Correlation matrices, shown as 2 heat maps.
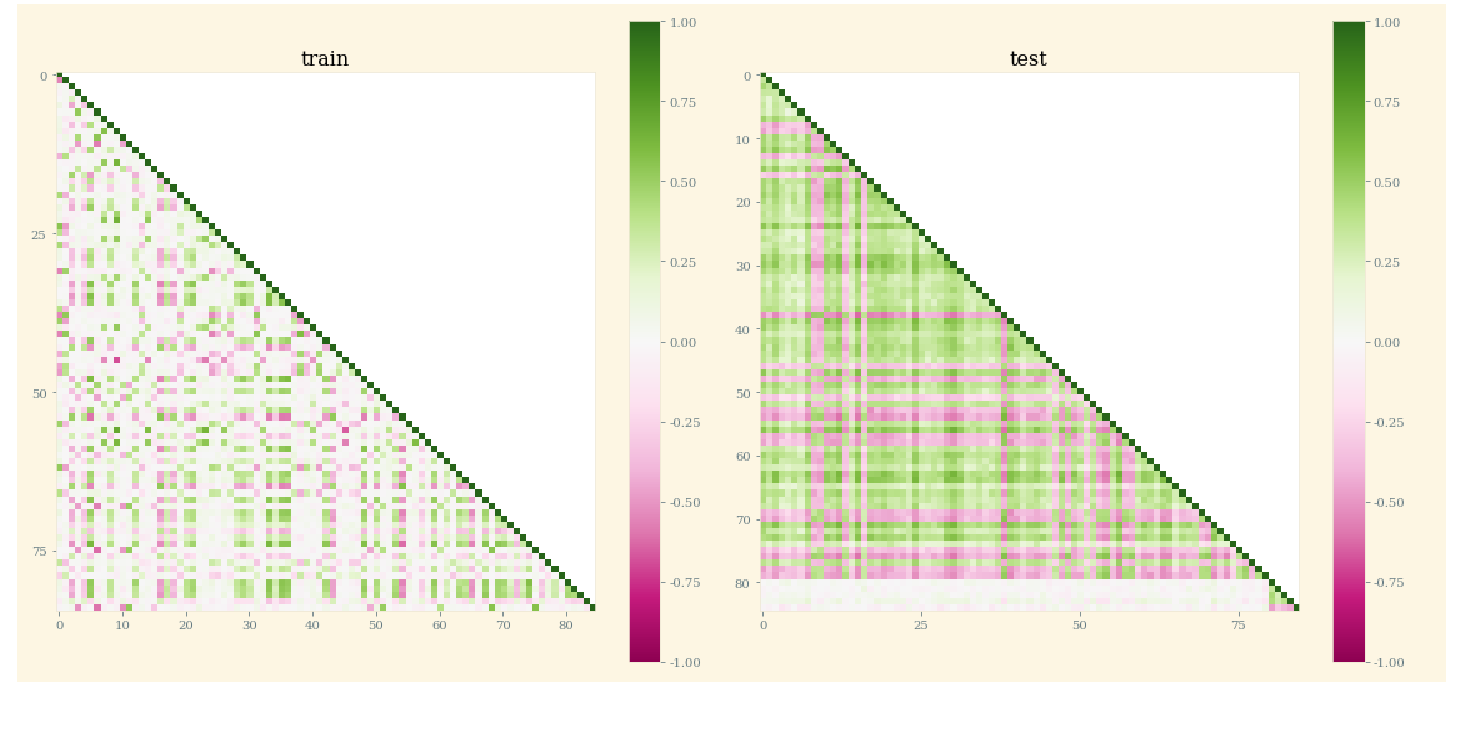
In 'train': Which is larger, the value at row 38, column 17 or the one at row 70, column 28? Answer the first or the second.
the second
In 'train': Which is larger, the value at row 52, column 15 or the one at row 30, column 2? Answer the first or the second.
the first
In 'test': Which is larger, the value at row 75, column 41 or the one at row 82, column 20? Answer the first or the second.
the second
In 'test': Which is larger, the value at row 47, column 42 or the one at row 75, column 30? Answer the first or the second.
the first
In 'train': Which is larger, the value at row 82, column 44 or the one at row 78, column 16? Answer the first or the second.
the first
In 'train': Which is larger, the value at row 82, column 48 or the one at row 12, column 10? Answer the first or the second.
the first
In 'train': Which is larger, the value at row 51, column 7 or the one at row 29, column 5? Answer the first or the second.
the second
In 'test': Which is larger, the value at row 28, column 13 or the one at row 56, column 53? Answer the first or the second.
the first
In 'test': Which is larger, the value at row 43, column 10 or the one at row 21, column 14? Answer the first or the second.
the first
